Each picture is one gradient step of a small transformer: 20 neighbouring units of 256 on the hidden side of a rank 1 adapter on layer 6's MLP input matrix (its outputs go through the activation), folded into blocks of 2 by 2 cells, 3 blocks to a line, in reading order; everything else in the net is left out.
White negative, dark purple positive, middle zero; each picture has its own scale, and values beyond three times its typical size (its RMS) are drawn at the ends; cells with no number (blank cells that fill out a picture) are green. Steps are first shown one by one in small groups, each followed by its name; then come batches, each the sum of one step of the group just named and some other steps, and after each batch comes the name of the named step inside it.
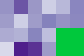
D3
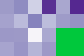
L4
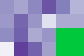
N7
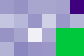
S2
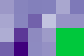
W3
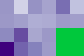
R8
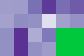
N7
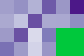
L4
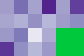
L4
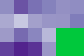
D3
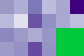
S2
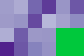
W3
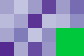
S2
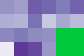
N7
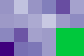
R8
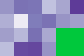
D3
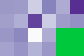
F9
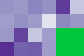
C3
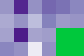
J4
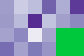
F9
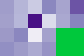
F9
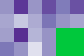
J4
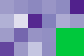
J4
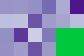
F9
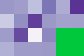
F9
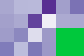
F9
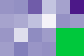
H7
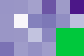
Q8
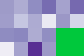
Q8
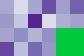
Q8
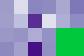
H7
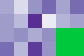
H7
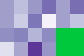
Q8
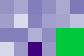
Q8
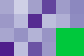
Q8
